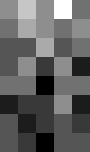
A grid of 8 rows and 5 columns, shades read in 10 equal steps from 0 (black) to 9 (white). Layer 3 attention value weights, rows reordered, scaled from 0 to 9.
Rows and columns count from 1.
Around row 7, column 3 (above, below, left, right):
2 0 1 3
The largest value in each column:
5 7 6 9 5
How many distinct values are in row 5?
2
